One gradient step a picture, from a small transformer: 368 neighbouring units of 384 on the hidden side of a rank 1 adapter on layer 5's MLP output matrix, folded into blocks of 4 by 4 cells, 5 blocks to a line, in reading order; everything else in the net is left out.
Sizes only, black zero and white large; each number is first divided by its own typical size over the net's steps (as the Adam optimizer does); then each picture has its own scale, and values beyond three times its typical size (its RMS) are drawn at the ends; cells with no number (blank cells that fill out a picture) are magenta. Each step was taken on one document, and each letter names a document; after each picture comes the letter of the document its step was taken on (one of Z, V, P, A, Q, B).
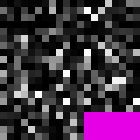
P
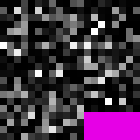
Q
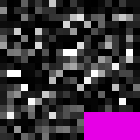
Q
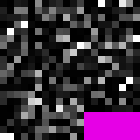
Q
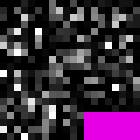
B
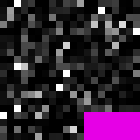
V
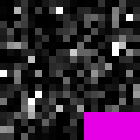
B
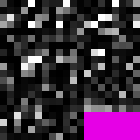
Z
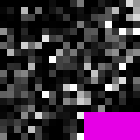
P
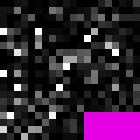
B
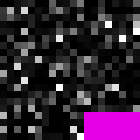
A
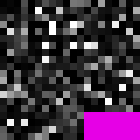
Q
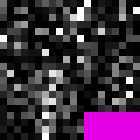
Q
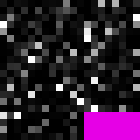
A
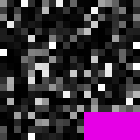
Z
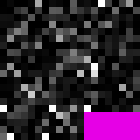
B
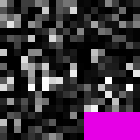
Z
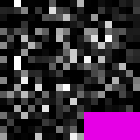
P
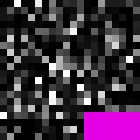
P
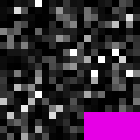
B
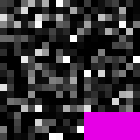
Z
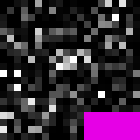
B
